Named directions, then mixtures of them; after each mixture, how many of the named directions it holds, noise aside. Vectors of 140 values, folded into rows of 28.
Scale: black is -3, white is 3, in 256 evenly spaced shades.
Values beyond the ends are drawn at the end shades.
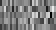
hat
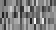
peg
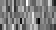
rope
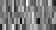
one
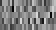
three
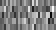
two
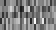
one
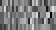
one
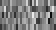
three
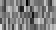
three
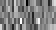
one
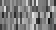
three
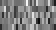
three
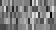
one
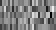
one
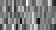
one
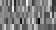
two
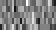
one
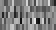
two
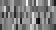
three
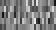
three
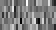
two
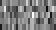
two
